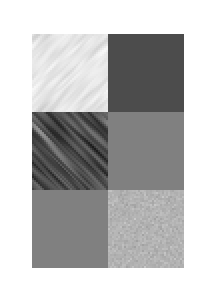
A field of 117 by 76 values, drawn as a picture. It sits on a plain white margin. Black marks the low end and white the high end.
The table splits into 3 rows of 2 panels. Panel 1,1: very high, slanting up to the right, faint in contrast. Panel 1,2: low, flat. Panel 2,1: low, slanting down to the right. Panel 2,2: middling, flat. Panel 3,1: middling, flat. Panel 3,2: high, fine-grained, faint in contrast.
